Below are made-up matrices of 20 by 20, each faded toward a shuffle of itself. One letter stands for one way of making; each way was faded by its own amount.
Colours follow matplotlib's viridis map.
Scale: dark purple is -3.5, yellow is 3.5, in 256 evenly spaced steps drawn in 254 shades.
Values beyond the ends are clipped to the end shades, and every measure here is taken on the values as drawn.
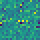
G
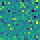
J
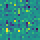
J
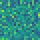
G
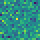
G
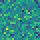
G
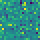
J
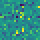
J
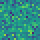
G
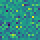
G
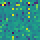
J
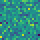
G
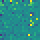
J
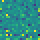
J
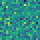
G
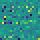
J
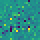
J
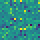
J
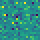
J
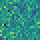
G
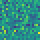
G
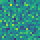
G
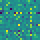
J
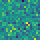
G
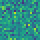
G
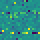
J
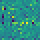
J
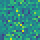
G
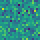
G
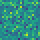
G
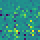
J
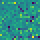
J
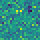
G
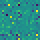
J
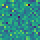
G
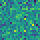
G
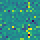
J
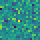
G
